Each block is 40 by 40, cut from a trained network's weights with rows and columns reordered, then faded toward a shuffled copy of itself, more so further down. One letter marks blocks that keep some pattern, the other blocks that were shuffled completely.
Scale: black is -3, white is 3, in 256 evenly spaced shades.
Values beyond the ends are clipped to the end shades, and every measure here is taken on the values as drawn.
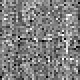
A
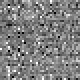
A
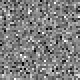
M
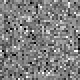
M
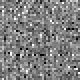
A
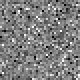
M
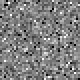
M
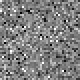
M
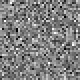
A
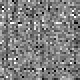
A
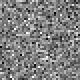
M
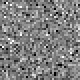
M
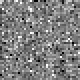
A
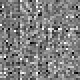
A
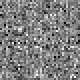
A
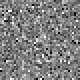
M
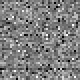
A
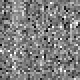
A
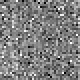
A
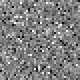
M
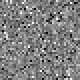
M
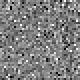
M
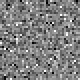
M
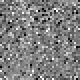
A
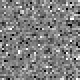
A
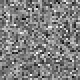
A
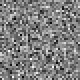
M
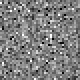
M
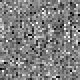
A
